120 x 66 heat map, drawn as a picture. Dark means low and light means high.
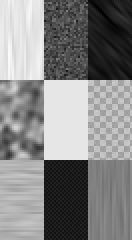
The table splits into 3 rows of 3 panels. Panel 1,1: very high, streaked downward, faint in contrast. Panel 1,2: low, fine-grained. Panel 1,3: very low, slanting down to the right, faint in contrast. Panel 2,1: middling, blotchy, strong in contrast. Panel 2,2: very high, flat. Panel 2,3: high, checkered. Panel 3,1: high, streaked across, faint in contrast. Panel 3,2: very low, checkered, faint in contrast. Panel 3,3: middling, streaked downward, faint in contrast.
